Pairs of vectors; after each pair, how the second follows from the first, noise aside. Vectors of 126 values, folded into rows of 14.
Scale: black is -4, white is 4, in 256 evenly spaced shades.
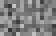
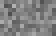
shrunk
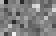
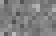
shrunk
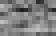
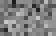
shuffled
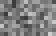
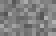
shrunk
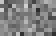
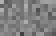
shrunk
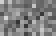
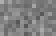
shrunk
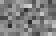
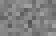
shrunk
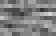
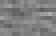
shrunk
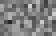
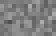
shrunk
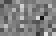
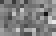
shuffled
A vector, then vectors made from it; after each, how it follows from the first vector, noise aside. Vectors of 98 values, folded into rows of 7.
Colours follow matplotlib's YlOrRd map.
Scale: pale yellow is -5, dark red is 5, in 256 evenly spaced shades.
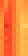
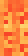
sign-scrambled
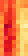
scaled up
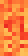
sign-scrambled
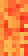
sign-scrambled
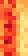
scaled up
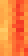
reversed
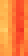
reversed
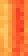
reversed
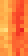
reversed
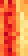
scaled up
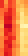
scaled up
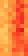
reversed
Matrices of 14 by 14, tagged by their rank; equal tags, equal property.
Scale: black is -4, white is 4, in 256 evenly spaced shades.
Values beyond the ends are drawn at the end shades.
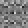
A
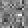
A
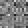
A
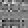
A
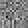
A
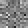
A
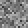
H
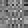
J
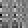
J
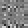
J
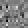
A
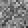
H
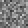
H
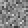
H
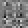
J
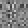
A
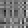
J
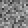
H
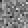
H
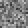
H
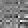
J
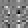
J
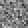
H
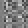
J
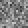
H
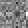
A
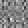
A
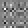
J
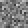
H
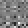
J
